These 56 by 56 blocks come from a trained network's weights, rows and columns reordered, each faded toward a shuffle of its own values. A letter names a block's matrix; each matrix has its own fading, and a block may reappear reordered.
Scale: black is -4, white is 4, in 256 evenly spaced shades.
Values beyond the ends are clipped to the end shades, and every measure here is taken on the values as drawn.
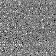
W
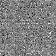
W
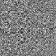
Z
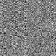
Z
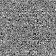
W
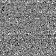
W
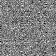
W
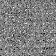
W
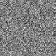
Z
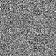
Z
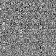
Z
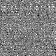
W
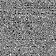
W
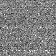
W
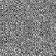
Z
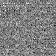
W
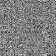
Z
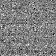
W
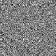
Z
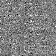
W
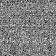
W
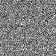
W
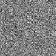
Z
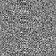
Z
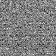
W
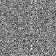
Z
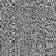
Z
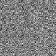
Z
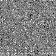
W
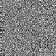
Z
